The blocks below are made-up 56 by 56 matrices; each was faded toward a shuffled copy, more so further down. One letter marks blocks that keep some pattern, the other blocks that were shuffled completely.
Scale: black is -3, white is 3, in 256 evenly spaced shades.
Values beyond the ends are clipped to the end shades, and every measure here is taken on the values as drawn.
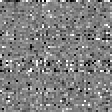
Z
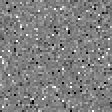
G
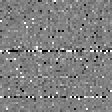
Z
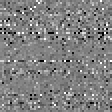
Z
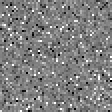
G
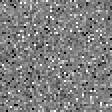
G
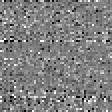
Z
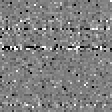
Z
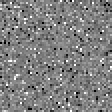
G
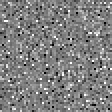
G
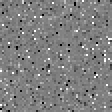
G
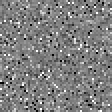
G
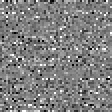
Z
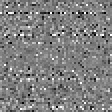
Z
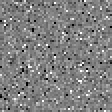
G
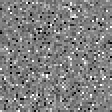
G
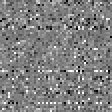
Z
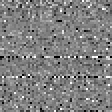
Z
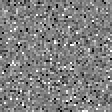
G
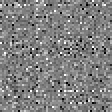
Z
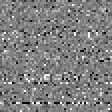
Z
